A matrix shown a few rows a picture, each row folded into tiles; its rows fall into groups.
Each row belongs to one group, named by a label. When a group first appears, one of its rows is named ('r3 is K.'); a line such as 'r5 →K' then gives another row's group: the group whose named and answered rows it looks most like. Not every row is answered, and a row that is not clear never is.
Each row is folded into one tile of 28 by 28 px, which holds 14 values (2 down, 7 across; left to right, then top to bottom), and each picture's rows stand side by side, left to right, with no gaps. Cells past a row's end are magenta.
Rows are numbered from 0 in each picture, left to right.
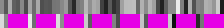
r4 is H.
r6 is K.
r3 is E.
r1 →E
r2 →E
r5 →E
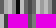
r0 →K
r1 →H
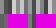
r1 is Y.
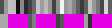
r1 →H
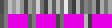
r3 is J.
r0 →H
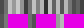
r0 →H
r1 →K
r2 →E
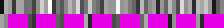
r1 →H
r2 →H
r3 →K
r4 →K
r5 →Y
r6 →H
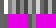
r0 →K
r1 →Y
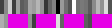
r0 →J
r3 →H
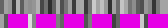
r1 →E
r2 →Y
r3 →H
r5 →J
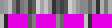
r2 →H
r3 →J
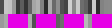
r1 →K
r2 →H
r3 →J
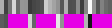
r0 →Y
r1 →J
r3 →K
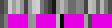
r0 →H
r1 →E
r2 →K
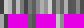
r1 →H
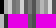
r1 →H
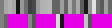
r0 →K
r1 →H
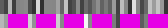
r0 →J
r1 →J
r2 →E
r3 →E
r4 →Y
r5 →H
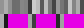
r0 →K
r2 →H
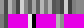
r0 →Y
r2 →J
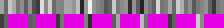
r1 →H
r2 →H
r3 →K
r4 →Y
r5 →J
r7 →E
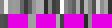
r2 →K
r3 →H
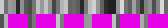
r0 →Y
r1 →H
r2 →E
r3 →E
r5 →J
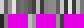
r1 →J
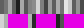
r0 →E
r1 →K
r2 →Y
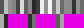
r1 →H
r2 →Y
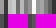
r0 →Y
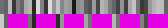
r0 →J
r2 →Y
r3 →J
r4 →J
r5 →H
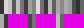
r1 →Y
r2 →E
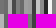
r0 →J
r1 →Y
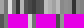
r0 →Y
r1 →J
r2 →Y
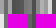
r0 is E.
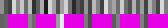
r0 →H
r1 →Y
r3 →Y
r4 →Y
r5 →Y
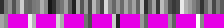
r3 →Y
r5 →Y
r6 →H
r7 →E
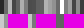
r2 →K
